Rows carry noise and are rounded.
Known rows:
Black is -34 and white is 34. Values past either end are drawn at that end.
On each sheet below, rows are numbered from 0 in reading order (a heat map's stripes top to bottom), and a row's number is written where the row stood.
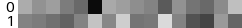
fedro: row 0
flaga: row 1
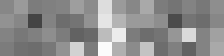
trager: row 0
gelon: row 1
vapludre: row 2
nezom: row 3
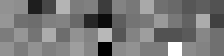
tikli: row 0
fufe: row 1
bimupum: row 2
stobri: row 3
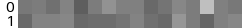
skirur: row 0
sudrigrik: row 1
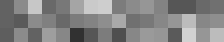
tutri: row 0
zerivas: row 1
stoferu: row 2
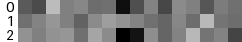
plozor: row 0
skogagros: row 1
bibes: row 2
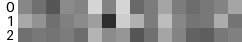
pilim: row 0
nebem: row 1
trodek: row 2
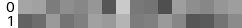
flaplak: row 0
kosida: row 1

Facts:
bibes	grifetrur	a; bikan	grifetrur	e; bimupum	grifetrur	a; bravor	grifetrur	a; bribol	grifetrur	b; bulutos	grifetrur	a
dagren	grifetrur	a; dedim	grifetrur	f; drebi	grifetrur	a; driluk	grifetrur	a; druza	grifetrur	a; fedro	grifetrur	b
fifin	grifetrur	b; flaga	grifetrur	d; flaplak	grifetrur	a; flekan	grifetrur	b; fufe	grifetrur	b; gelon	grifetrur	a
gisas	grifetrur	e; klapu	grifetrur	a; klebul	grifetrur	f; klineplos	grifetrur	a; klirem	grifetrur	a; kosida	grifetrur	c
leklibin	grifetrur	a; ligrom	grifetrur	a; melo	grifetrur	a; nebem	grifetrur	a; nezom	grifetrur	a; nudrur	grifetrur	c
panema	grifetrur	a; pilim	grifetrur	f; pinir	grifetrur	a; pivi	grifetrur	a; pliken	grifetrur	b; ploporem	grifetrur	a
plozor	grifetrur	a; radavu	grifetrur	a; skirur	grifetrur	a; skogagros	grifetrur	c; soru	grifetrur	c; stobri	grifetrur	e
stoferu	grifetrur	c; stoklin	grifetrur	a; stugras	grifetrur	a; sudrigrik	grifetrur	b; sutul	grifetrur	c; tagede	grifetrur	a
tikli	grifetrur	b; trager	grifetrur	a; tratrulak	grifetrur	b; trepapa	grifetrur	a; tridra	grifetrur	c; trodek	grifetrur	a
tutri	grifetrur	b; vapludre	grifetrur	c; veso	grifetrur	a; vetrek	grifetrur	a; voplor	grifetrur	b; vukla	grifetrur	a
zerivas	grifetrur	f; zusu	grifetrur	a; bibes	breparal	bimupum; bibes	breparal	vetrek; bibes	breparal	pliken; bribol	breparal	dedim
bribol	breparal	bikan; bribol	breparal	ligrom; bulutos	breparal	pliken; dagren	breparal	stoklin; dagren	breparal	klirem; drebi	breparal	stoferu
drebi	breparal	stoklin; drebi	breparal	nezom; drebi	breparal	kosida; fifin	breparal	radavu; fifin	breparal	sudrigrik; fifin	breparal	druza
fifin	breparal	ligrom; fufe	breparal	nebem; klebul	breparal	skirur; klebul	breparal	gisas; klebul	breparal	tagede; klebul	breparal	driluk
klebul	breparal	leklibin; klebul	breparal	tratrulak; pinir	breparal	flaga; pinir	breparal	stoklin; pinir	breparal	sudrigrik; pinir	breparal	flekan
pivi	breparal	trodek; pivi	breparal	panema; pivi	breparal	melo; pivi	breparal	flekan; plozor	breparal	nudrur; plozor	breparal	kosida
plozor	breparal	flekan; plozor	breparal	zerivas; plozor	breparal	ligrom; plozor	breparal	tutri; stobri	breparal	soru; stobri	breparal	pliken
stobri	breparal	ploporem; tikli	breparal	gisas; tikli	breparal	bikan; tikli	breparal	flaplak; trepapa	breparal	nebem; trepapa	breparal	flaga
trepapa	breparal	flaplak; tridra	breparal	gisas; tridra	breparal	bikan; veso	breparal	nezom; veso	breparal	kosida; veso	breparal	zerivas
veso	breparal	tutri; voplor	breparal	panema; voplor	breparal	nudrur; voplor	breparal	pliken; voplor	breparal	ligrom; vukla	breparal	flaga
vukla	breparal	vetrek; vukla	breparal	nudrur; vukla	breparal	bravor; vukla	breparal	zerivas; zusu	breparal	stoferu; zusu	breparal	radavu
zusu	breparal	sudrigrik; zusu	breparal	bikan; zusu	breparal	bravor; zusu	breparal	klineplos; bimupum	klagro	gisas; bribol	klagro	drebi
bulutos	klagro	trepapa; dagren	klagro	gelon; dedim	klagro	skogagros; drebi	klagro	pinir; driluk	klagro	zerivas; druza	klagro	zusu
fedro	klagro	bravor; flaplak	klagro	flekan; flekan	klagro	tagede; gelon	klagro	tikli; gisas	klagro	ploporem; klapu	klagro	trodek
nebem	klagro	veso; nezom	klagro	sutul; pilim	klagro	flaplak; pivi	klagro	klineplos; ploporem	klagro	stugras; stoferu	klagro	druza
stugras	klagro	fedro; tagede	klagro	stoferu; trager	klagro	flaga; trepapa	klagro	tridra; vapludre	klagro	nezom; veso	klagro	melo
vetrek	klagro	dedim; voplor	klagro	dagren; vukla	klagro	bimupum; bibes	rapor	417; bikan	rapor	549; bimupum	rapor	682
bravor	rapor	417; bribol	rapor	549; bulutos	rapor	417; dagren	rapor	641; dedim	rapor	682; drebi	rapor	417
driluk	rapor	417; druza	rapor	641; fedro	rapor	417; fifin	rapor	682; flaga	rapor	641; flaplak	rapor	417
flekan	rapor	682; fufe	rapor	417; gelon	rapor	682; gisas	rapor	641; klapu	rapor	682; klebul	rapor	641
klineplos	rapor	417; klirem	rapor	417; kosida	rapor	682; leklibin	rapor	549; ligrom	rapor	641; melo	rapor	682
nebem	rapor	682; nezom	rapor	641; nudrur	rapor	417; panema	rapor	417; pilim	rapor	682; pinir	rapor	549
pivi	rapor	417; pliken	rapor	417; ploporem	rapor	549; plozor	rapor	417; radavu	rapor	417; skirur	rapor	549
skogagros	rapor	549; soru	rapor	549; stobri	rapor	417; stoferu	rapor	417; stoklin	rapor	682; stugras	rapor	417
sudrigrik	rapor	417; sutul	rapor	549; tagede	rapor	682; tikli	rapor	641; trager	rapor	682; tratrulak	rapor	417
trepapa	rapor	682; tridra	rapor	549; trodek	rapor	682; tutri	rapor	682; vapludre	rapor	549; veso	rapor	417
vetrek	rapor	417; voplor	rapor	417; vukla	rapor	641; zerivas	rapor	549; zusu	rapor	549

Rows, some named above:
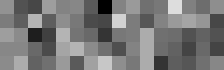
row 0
voplor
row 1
pinir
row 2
tikli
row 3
klebul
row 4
gisas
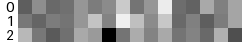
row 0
druza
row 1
nezom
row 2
trepapa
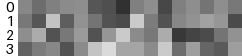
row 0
pivi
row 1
pinir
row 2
gisas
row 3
ligrom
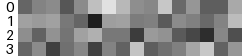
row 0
ligrom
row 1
fedro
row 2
vukla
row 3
bikan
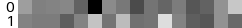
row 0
stugras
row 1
flaga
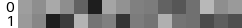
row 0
ploporem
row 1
tikli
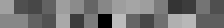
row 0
dagren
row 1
tridra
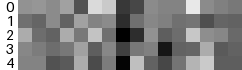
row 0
pliken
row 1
fifin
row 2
bulutos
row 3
bribol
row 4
tridra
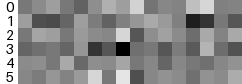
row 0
soru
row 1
dagren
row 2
tagede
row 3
zusu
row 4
vetrek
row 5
flekan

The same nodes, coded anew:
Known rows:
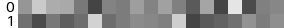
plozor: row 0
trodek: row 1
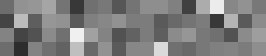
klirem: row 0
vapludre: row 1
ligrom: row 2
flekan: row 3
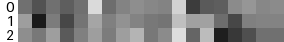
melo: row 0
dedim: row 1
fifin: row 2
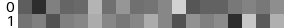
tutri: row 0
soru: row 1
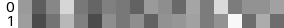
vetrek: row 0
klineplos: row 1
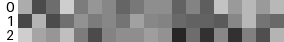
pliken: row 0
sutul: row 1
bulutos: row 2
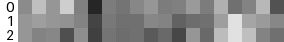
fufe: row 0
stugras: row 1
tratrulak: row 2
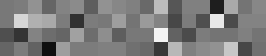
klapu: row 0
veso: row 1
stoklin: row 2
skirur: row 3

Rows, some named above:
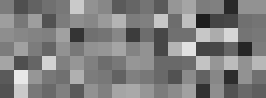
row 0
druza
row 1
fifin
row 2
driluk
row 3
bribol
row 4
pliken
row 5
dagren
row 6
pinir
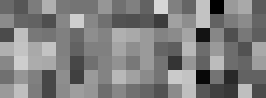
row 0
nebem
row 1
gisas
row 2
pinir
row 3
voplor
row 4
pivi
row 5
zusu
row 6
tikli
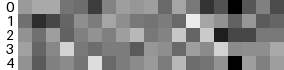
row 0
trepapa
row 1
bikan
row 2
fifin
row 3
vetrek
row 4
bimupum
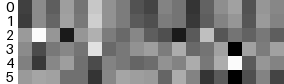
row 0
nezom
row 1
nezom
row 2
klebul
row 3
bimupum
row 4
stoferu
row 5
trepapa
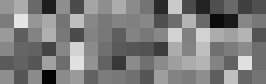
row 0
tridra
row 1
vukla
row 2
flaplak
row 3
gisas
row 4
flaga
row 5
tagede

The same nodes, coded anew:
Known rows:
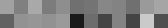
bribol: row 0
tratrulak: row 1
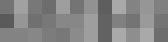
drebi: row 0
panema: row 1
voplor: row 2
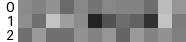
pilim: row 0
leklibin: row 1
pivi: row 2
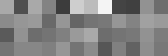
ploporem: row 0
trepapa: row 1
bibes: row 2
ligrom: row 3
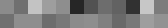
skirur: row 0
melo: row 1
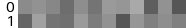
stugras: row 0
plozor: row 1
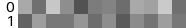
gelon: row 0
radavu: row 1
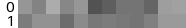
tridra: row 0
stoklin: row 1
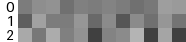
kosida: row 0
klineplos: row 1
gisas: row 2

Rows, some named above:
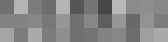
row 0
fufe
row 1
nezom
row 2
bribol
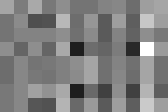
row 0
bribol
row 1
stoferu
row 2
ligrom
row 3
tagede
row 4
vetrek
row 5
vetrek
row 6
klebul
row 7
stoferu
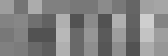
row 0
vapludre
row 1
flaplak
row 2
stoferu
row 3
druza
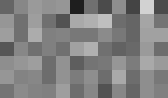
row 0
driluk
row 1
bimupum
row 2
vapludre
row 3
pliken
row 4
nebem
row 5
vukla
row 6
flaga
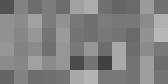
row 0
pliken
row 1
pinir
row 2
zusu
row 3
vukla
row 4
tikli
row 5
bulutos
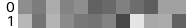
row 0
bikan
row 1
dagren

